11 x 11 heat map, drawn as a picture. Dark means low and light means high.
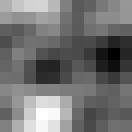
Lone odd cells: none. Ninth with the lowest average: middle right. Odd rows or columns: none. Calmest part: bottom right. Stripes: none. Ninth with the highest average: bottom left.
